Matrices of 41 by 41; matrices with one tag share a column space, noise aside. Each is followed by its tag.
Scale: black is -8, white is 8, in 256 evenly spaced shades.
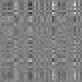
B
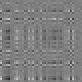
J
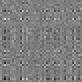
J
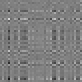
J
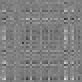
J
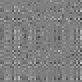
J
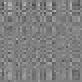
B
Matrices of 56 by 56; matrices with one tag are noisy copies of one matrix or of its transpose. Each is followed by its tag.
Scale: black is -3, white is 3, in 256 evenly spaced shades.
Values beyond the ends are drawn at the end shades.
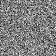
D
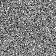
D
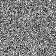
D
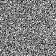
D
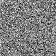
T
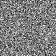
D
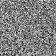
T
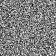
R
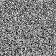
T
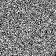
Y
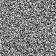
T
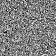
R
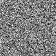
T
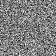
D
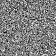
R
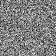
D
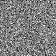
D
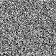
T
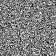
R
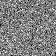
Y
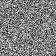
Y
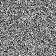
D
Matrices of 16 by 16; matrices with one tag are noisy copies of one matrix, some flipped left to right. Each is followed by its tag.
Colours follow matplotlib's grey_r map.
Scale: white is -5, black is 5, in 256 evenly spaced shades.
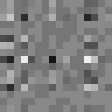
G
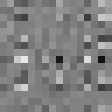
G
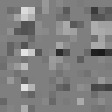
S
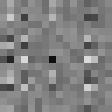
G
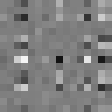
G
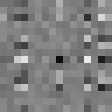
G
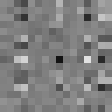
G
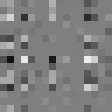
G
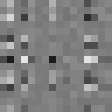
G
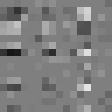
S
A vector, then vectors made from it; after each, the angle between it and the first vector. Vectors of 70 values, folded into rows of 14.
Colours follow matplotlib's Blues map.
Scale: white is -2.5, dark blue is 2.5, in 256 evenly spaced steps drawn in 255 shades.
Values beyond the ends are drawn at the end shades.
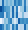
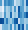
nearly opposite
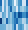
partly opposed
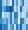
orthogonal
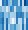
orthogonal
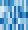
nearly opposite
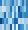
nearly opposite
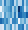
nearly opposite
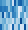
partly aligned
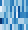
nearly opposite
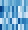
nearly parallel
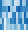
orthogonal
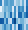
nearly opposite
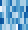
partly opposed
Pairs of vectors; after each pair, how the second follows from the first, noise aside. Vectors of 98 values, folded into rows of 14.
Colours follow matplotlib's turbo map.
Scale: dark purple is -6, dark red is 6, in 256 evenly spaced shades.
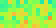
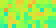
reversed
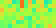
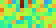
scaled up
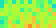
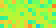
sign-scrambled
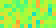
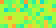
shuffled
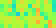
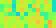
copied
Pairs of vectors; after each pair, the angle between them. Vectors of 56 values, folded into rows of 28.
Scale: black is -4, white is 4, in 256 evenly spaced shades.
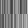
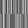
orthogonal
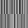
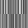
nearly opposite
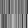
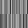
orthogonal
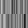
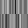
orthogonal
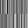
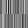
partly opposed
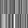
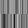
nearly opposite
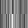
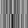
nearly opposite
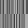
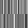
partly opposed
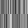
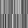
partly opposed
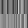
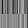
nearly parallel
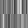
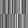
partly aligned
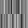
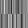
nearly parallel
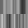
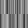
orthogonal
